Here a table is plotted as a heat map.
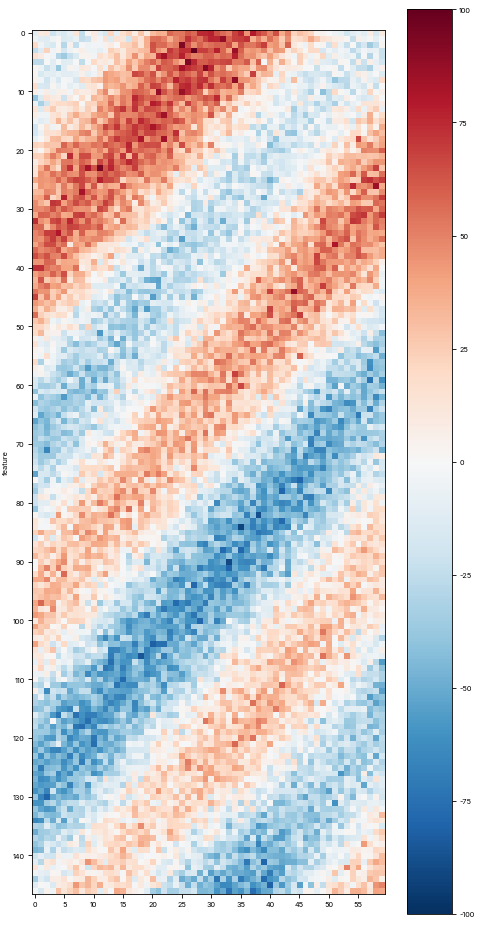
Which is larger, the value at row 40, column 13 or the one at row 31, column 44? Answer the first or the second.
the first
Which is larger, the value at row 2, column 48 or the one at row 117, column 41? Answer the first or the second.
the second
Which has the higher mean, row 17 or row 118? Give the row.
17
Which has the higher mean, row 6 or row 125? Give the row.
6
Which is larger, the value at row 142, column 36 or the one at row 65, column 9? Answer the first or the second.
the second
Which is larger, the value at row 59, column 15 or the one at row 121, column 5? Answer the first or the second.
the first
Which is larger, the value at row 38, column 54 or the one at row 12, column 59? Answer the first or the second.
the first
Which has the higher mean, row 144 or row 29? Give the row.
29
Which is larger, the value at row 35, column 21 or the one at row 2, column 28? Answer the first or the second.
the second
